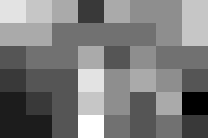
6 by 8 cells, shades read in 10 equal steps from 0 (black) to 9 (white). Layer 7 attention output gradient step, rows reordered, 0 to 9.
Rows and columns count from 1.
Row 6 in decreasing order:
9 4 4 3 3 2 1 1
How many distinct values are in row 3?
4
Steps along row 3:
up same up down up down same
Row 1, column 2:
7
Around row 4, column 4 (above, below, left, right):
6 7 3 5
